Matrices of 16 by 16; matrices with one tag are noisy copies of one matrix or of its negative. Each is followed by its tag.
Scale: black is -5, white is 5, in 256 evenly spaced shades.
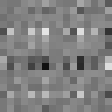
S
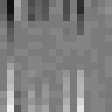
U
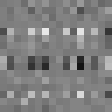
S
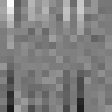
U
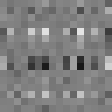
S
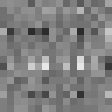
S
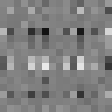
S
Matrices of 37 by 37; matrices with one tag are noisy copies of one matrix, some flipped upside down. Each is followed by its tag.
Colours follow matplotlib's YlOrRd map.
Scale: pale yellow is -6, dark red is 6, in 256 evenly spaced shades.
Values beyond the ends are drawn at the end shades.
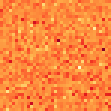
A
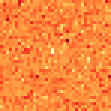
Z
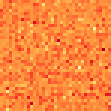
A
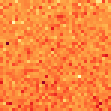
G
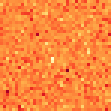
Z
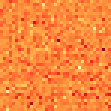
A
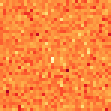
Z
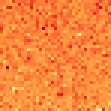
G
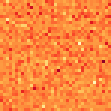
A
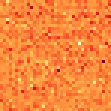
A
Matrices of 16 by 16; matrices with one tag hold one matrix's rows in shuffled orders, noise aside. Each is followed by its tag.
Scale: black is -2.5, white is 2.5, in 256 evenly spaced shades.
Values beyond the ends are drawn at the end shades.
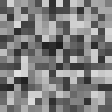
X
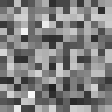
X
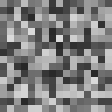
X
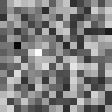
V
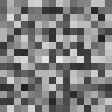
X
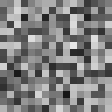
V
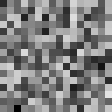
V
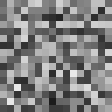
X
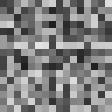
X
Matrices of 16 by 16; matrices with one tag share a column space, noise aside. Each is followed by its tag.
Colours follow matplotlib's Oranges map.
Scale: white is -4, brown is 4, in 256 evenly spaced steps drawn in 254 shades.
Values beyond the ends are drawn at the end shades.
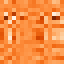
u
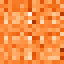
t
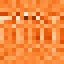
u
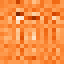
u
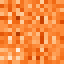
t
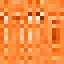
u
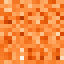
t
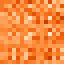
t
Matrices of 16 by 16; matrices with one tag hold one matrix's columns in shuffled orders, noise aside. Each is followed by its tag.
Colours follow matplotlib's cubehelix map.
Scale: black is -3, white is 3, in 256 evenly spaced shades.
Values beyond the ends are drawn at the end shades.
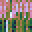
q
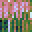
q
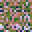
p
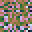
p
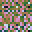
p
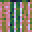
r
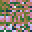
p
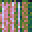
r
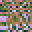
p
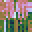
q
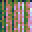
r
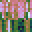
q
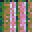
r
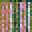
r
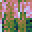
q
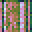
r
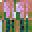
q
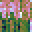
q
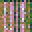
r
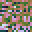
p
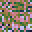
p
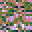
p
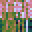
q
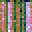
r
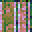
r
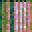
r
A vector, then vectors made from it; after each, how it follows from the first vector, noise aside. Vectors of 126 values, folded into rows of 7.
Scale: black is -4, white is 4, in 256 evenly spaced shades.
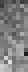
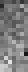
copied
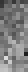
copied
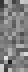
sign-scrambled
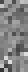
sign-scrambled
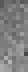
shrunk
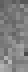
shrunk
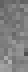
shrunk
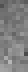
shrunk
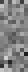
sign-scrambled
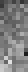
copied
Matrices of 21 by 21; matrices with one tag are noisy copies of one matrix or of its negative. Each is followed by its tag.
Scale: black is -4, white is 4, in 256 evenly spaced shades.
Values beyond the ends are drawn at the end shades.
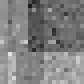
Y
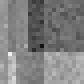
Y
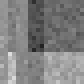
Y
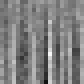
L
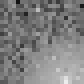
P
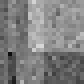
Y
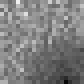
P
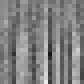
L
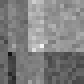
Y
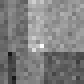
Y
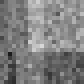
Y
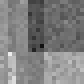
Y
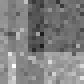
Y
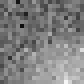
P
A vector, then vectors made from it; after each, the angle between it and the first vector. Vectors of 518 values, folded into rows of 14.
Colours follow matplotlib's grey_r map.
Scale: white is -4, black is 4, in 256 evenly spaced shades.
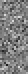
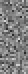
partly opposed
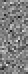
nearly opposite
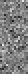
nearly opposite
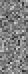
partly opposed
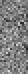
orthogonal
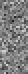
nearly opposite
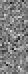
nearly parallel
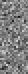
nearly opposite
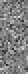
nearly parallel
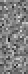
partly aligned
